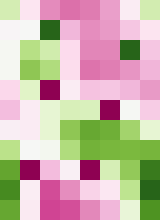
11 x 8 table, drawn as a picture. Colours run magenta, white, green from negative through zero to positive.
Odd rows or columns: none. Average level on the scale: 50%. Ninth with the highest average: bottom right. Calmest part: top middle. Lone odd cells: 6, 2 higher and 4 lower than their neighbours.
